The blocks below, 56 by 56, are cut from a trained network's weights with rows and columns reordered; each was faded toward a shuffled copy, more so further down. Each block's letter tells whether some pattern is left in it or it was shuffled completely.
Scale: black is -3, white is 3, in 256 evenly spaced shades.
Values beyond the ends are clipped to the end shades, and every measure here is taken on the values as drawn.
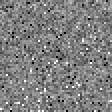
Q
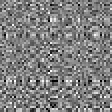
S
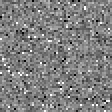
Q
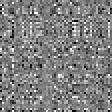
S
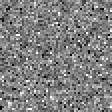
Q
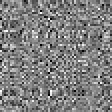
S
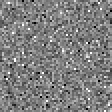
Q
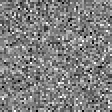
Q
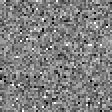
Q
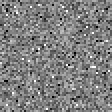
Q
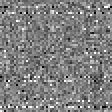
S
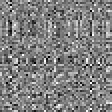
S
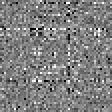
S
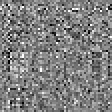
S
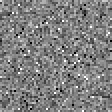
Q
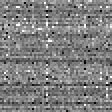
S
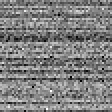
S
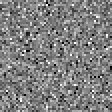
Q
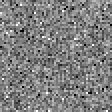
Q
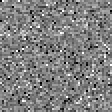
Q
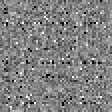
S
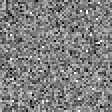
Q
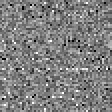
S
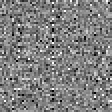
S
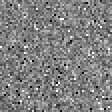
Q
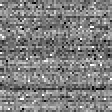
S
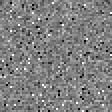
Q
